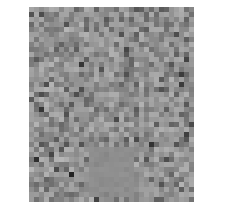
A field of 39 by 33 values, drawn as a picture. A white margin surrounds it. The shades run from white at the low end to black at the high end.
Fine speckle covers the field. In the bottom middle lies a patch that is calmer than the rest. Neither half mirrors the other. There is no overall slope. The bottom middle is the smoothest part.
